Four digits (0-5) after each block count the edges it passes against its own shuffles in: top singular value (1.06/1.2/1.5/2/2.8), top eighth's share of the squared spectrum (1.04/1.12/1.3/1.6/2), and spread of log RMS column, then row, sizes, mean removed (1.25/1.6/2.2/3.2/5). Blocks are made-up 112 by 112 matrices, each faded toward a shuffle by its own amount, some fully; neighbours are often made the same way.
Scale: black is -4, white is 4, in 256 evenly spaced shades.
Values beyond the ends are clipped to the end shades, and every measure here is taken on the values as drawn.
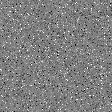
0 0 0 0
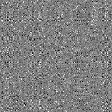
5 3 2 2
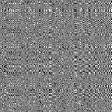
5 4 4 4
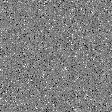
3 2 0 1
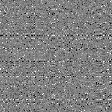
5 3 2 3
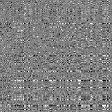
5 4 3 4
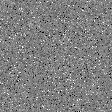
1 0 0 0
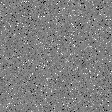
0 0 0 0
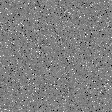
2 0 0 0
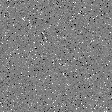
2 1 0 0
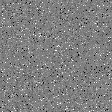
2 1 0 0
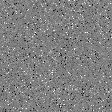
2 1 0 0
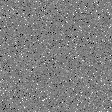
0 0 0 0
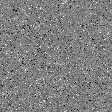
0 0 0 0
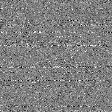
2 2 0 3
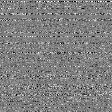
2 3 0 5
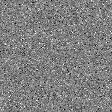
0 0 0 1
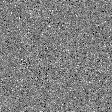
0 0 0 0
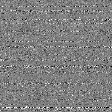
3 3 0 4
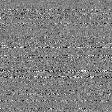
2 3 0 4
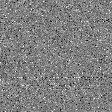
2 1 0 2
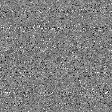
1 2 0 3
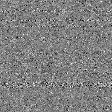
1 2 0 3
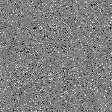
0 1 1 1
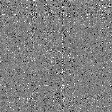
2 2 3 2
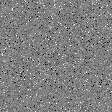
0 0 0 0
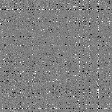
3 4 3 3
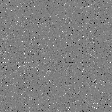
2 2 1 1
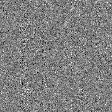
1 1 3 0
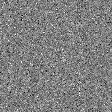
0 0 1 0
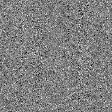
0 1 3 0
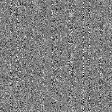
2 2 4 0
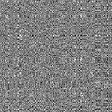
5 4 3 3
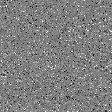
3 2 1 0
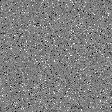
3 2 0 1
